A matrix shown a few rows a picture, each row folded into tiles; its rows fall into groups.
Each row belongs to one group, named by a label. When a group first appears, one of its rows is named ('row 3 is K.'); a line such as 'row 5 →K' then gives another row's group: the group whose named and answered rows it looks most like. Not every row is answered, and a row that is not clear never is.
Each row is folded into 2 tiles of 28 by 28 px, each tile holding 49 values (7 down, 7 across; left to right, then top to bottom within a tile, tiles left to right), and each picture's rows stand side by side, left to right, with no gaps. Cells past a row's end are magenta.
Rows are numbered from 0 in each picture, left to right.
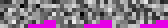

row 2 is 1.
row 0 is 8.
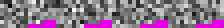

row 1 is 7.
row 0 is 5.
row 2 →1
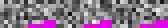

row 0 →1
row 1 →5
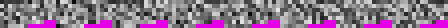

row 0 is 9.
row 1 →7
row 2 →9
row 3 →1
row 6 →1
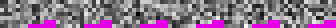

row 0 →7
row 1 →5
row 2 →8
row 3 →9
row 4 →7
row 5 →9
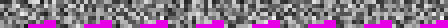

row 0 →8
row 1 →7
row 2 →9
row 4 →9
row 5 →9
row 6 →7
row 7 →9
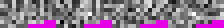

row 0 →5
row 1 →5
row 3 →8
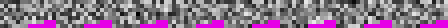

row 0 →9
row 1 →9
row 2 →8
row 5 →5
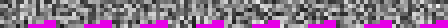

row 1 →7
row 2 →7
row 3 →5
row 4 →1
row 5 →1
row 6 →7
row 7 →1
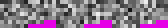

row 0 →8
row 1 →7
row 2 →5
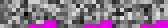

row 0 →8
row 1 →7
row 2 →7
